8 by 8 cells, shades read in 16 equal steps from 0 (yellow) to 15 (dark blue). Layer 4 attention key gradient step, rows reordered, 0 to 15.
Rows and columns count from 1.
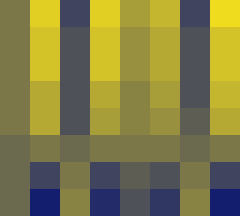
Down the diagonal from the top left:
8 2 11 4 7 8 8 15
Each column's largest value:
9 15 12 14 11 13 12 15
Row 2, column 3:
11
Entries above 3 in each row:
4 5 5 7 8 8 8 8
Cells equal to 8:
12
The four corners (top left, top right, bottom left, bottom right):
8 0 9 15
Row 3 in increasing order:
2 2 2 4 6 8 11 11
